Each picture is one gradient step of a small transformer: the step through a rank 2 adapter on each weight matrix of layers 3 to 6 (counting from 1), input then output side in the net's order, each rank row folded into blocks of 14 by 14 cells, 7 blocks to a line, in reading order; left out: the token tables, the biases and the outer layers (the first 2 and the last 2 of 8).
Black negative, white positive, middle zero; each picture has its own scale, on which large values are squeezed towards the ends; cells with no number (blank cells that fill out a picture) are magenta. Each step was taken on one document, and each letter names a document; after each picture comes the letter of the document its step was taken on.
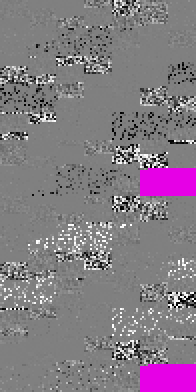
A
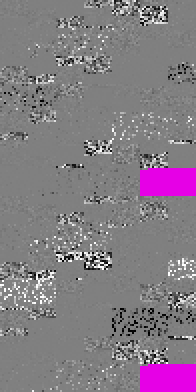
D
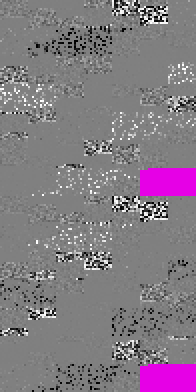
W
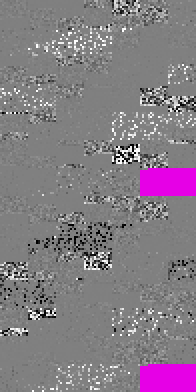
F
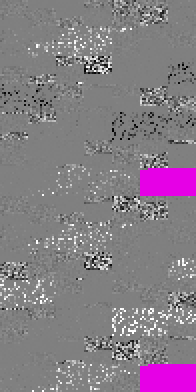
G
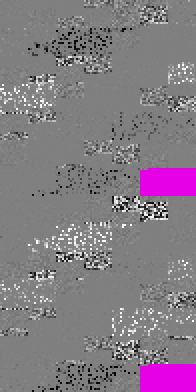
W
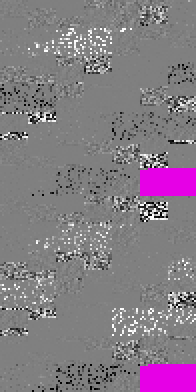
W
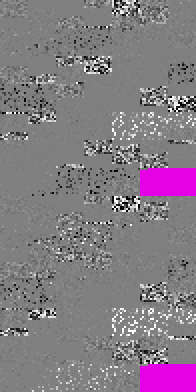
G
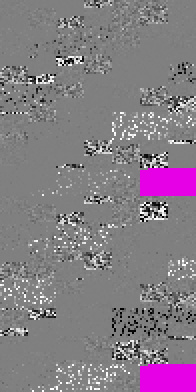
D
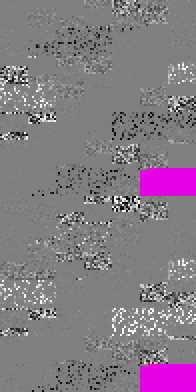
F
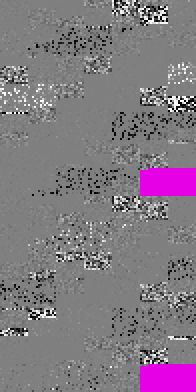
F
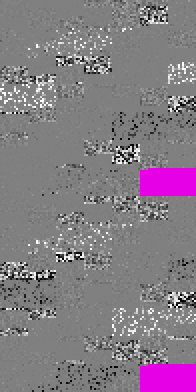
F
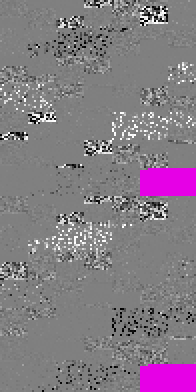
D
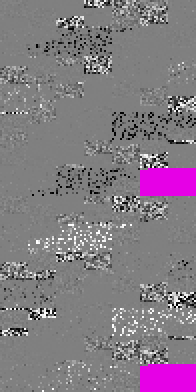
A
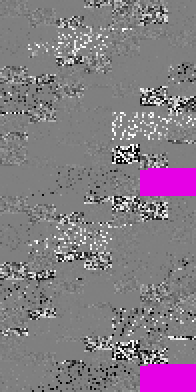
D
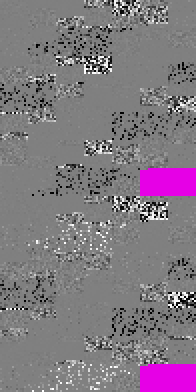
A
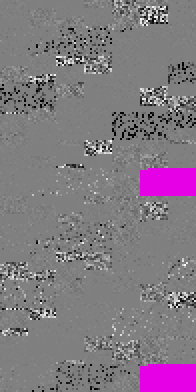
A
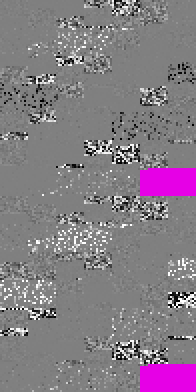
D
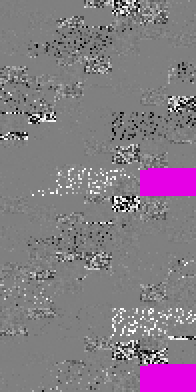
G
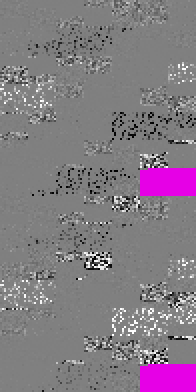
G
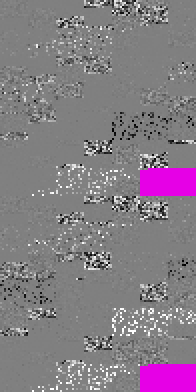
G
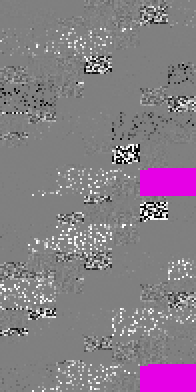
W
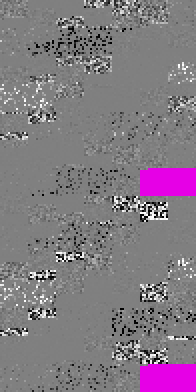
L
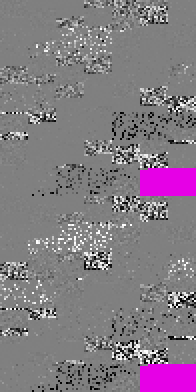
A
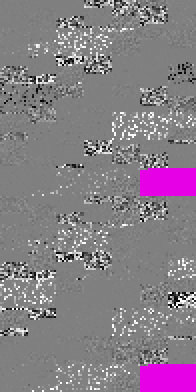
D
